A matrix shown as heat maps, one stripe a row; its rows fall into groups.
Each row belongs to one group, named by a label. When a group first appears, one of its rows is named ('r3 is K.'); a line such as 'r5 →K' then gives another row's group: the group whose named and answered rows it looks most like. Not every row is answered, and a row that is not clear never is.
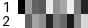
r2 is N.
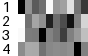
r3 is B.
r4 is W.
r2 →N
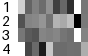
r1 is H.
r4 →B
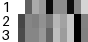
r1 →N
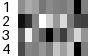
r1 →W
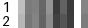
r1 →H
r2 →H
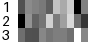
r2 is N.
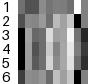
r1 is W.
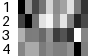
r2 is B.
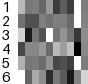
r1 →H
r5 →H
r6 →N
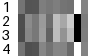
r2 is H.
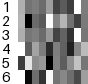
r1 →H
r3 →H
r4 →N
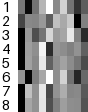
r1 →B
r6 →B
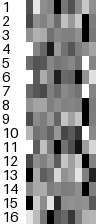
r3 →W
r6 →N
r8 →W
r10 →H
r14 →W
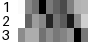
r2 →N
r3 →W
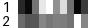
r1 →B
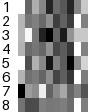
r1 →N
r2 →H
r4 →H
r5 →N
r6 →H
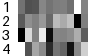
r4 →N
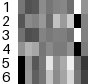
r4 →W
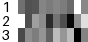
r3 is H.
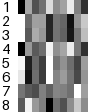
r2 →N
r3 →N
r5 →B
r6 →B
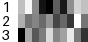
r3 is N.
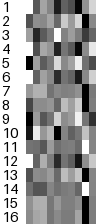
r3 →B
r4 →N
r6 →N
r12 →N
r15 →W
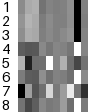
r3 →W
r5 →B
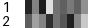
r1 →B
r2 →N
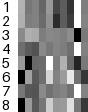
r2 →H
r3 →W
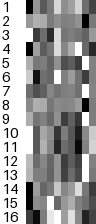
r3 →B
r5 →H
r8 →W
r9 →H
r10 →N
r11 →N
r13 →H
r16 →B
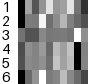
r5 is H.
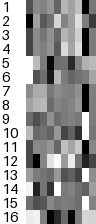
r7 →W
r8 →W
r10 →H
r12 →B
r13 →H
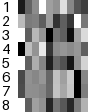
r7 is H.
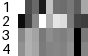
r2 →B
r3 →W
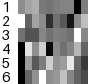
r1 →W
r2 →N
